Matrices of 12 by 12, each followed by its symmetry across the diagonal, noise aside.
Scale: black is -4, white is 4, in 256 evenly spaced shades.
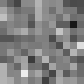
antisymmetric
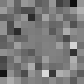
symmetric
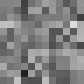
antisymmetric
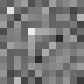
symmetric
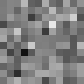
antisymmetric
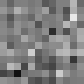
antisymmetric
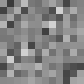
symmetric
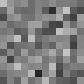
neither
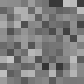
neither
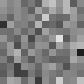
neither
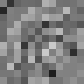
symmetric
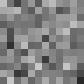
neither
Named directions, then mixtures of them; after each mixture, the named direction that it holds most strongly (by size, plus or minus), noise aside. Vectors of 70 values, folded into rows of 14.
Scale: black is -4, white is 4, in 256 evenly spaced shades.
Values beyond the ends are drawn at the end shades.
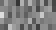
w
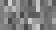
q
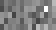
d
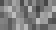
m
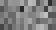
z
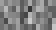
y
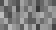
y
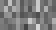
q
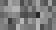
q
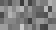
z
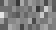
w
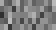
w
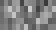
m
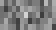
y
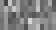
q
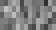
m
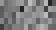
z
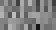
w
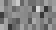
w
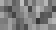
m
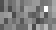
d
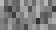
m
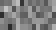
m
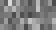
q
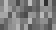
w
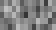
m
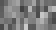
m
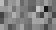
d
